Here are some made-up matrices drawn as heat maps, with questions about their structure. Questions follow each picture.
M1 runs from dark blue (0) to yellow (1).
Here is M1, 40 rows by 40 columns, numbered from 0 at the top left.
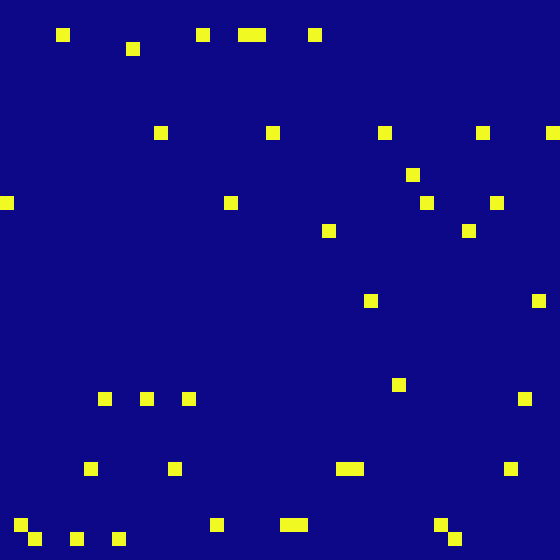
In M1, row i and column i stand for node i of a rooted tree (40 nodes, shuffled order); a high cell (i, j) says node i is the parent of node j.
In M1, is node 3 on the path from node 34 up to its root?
yes
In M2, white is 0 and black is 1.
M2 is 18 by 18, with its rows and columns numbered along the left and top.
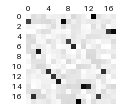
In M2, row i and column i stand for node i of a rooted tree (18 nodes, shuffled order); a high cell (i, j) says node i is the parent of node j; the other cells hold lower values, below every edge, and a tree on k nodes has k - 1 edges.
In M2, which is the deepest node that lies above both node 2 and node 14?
16
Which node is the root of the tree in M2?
3
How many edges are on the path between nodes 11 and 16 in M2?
2
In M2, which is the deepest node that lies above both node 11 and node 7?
16
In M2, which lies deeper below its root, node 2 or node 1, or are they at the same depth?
node 2
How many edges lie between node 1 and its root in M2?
2
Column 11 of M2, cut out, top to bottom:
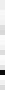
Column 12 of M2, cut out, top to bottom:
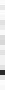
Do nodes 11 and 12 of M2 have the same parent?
yes
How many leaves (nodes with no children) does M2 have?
6
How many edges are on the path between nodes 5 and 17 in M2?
5
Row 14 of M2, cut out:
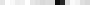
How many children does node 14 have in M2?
2
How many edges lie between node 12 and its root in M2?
3
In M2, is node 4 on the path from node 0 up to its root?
no
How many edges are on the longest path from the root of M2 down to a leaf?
6
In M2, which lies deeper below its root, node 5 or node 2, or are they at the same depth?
the same depth
